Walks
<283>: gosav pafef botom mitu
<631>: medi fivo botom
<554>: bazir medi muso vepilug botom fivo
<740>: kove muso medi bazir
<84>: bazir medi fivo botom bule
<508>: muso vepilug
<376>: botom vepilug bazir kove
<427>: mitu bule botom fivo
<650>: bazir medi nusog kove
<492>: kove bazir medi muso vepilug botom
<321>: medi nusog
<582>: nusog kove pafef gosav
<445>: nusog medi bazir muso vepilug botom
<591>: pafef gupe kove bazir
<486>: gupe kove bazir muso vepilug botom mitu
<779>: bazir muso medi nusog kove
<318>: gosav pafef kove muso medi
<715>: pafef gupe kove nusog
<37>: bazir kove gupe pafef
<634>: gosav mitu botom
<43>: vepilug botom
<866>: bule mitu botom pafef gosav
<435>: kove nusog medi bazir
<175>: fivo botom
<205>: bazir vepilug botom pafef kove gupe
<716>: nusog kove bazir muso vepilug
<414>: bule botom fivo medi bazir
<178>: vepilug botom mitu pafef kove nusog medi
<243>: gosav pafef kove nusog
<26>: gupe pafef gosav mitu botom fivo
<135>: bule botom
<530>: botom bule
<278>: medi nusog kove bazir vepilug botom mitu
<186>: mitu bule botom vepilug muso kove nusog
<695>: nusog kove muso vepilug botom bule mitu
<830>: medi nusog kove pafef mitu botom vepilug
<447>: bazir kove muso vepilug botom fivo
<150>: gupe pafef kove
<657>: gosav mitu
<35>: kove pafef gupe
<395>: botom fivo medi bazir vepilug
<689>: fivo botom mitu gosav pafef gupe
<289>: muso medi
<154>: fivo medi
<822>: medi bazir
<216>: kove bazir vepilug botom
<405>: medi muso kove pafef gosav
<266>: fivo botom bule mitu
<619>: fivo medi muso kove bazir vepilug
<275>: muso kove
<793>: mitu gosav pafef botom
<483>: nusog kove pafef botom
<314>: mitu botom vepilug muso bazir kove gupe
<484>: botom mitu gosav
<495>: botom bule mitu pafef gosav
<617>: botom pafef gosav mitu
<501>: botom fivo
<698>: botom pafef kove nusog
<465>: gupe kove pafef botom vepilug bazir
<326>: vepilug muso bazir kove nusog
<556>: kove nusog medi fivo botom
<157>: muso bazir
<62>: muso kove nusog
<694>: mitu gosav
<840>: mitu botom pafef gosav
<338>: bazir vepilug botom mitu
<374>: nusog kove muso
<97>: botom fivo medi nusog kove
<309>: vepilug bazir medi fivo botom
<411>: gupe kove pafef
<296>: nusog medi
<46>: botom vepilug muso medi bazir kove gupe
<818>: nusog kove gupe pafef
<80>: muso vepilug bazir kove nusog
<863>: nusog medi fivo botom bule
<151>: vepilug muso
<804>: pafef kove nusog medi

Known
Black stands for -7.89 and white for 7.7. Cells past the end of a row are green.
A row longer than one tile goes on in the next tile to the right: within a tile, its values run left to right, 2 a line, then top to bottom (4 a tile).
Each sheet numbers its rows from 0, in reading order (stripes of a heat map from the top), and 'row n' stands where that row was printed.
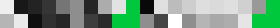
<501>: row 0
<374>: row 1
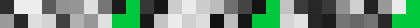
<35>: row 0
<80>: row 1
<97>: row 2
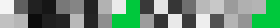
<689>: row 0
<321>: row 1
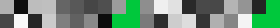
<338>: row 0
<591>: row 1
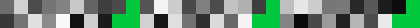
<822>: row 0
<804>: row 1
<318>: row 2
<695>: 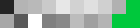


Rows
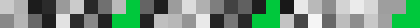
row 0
<631>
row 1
<508>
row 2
<556>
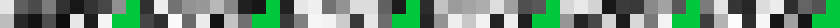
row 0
<634>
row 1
<405>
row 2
<486>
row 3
<650>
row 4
<26>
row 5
<619>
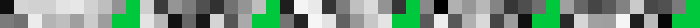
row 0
<716>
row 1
<698>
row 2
<411>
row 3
<309>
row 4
<84>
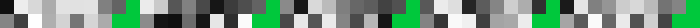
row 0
<435>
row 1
<657>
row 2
<205>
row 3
<150>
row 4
<278>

